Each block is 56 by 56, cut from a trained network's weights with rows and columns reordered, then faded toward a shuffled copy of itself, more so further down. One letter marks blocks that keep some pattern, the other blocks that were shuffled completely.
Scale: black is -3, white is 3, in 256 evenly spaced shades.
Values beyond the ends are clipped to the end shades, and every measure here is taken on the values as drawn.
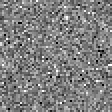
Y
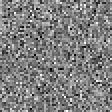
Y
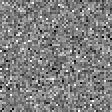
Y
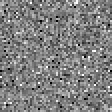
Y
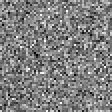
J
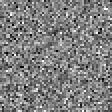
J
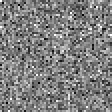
J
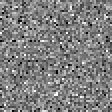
J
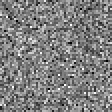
Y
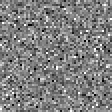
Y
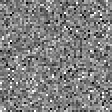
J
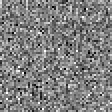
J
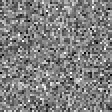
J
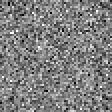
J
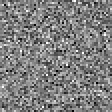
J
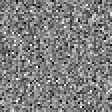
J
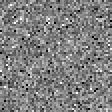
Y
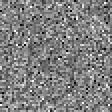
Y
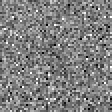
J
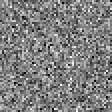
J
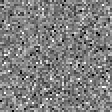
Y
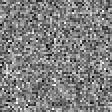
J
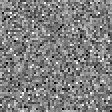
Y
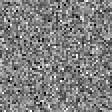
Y
